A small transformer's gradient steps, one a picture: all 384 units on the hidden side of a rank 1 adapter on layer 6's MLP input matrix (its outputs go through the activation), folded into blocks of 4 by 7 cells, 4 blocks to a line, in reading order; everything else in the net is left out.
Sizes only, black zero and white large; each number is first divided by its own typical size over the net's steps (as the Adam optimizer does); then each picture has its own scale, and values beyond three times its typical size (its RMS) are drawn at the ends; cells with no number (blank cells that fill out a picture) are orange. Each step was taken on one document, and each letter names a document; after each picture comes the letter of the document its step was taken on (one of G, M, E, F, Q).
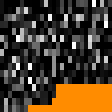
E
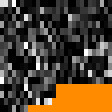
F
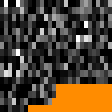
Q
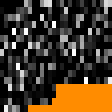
E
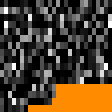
Q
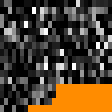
F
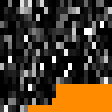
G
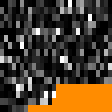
G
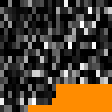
G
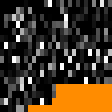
E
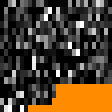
G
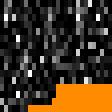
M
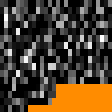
Q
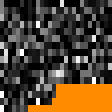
F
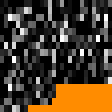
E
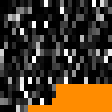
E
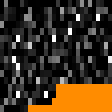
M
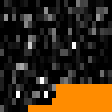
M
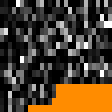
Q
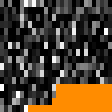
G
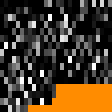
E
